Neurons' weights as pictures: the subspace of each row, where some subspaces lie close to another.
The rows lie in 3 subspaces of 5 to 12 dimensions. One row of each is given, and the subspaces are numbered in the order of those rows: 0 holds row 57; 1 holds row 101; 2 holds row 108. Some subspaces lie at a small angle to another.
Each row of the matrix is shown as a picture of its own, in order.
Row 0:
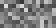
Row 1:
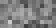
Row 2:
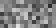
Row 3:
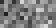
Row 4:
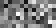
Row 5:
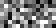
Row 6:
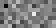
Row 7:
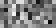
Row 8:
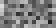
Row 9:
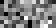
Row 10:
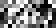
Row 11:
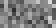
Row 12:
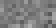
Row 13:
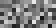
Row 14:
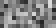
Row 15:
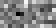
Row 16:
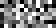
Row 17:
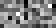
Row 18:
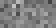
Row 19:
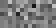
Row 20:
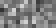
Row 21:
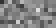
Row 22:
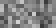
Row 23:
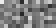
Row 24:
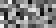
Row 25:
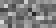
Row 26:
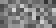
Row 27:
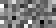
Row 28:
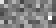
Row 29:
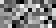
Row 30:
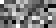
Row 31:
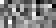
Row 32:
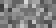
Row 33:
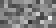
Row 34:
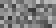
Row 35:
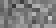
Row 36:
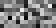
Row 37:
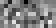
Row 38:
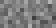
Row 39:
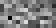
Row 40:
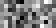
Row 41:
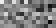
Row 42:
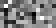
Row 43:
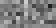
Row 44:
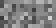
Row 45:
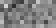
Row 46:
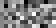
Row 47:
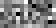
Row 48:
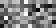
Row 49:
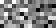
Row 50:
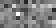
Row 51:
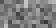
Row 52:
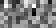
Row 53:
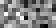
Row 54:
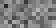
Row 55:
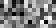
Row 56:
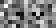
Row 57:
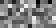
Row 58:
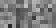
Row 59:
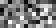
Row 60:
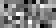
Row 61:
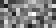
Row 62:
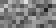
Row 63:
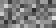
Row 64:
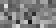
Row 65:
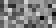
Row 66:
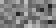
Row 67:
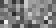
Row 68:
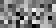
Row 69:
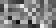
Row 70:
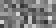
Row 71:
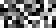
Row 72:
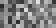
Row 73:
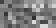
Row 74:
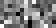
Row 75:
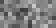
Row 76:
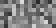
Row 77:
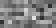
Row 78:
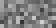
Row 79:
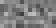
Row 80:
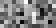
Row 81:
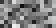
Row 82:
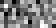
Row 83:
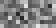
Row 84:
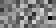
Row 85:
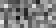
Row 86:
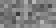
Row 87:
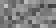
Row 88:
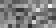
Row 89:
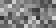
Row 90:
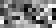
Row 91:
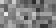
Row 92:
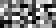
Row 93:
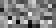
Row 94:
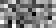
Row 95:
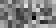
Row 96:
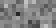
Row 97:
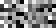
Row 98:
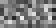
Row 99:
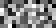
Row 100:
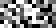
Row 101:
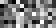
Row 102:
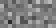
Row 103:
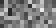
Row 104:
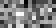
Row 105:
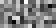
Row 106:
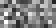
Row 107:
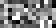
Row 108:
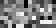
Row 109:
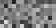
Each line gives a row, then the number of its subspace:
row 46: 0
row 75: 2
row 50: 2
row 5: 0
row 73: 2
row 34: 1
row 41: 2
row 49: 2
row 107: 0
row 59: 1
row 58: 2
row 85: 0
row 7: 1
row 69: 0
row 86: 2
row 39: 2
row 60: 2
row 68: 1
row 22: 0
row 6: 0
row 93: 2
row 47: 2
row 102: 1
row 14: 0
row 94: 1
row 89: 0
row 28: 0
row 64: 0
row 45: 1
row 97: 2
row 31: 1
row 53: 2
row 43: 2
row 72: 1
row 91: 2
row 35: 1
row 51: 0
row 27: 1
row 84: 1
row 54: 0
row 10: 1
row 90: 1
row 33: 0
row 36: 2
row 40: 0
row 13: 1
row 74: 2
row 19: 1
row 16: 1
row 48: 0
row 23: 0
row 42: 1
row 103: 1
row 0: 1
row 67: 0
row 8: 0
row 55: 0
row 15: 2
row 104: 2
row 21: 1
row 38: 0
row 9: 2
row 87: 0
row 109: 0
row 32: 1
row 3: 2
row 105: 0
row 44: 1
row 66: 2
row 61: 1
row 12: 2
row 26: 1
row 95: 2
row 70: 1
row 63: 0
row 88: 2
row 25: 0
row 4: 1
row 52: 0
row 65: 0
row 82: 0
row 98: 0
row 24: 1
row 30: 1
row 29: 1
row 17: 2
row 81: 1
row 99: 1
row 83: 2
